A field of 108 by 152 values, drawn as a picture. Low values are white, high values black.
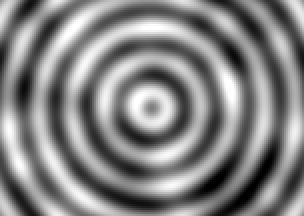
Overall the values sit about 50% of the way up the scale. Rings spread out from the centre. The bottom right is the ninth with the highest average. No lone cell stands out from its neighbours.
